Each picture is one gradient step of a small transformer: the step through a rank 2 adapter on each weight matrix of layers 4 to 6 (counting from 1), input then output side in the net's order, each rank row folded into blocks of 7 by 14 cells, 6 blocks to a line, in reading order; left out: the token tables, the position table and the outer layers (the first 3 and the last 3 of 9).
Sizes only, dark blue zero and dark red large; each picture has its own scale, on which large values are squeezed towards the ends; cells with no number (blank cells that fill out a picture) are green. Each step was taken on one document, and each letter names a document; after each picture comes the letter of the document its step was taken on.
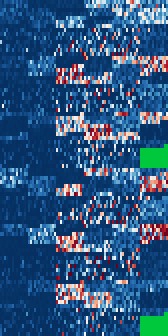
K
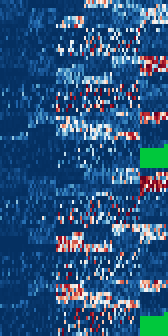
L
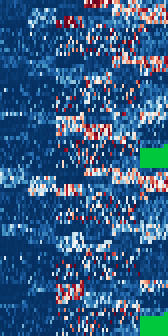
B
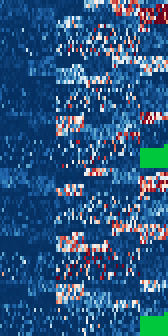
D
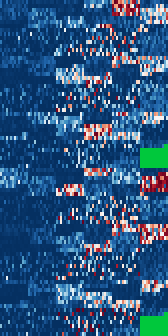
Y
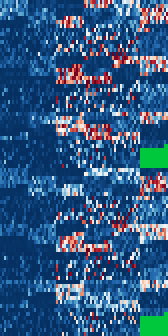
K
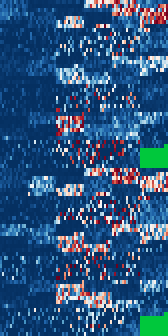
D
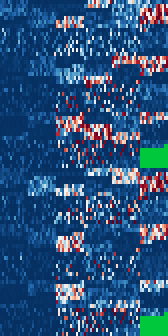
B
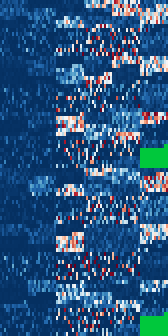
Y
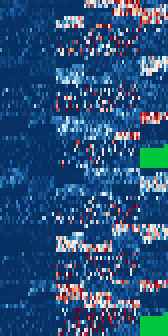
L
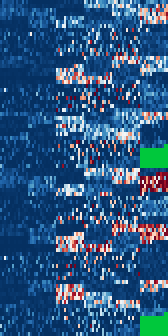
Y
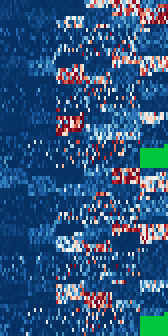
D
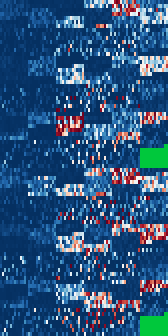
D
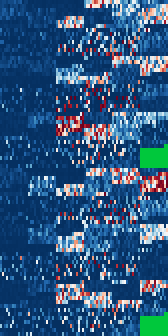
D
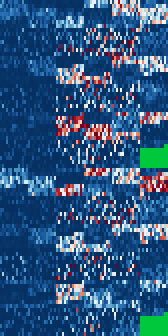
D
